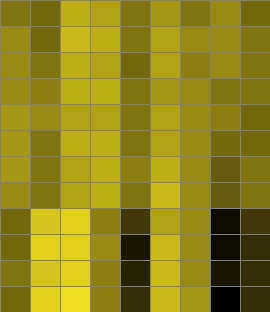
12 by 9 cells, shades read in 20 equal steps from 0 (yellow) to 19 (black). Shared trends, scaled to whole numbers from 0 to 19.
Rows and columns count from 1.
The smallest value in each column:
6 1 0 4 8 3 6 7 9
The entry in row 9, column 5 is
14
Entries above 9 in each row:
2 1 1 0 1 2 1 1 4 4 3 4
